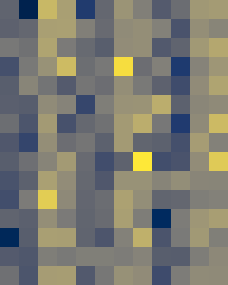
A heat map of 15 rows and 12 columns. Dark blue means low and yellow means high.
Seam: none. Stripes: upright, repeating 3 times. Average level on the scale: 50%. Histogram: bell-shaped.
